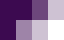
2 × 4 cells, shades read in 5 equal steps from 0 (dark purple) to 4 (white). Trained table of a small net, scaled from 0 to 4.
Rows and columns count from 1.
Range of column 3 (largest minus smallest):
2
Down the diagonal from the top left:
0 2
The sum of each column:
0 2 4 7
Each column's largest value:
0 2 3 4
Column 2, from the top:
0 2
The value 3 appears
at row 1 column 4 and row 2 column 3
